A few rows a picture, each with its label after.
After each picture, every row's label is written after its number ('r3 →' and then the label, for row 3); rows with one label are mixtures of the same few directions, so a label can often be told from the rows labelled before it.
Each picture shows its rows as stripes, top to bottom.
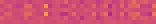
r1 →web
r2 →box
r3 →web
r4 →box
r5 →web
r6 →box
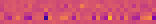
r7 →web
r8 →web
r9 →box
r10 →box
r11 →box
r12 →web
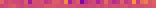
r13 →web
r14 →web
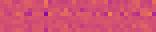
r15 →box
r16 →box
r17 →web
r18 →box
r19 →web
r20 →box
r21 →web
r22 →box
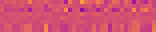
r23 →web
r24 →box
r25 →web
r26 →web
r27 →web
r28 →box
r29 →box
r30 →box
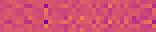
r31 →web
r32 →box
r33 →box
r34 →box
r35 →web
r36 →box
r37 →box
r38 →web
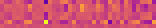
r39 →box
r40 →web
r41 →web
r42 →box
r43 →box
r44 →box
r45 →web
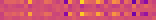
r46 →web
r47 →web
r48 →web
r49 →web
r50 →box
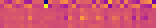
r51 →box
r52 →box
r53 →web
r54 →web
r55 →web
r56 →web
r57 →web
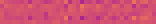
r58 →web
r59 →web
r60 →web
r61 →box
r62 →web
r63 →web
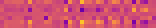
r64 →web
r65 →web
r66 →web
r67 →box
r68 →box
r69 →web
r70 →web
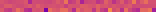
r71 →web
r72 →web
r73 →box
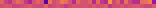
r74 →box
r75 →box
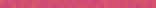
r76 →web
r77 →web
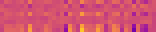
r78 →web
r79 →web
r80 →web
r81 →web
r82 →box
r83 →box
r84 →web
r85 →web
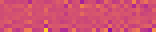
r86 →web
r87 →web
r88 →box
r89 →web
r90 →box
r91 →box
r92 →box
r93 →box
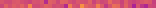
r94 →box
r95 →web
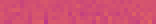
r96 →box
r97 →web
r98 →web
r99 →web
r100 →box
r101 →box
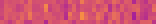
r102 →web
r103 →box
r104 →box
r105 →web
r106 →web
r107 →box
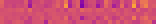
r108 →web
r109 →web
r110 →web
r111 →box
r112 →web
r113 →box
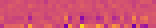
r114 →box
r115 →web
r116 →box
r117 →web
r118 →web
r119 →web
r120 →web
